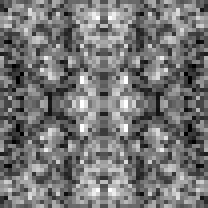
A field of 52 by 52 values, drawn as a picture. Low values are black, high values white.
No seam splits the table. No single row or column stands out from its neighbours. Its left and right halves mirror each other, and so do its top and bottom. The histogram is bell-shaped. No regular stripes run through it. There is no overall slope.
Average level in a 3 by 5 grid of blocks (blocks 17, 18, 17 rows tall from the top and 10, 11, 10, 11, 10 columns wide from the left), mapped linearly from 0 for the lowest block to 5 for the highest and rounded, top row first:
2 2 5 2 2 / 0 2 4 2 0 / 2 2 5 2 2
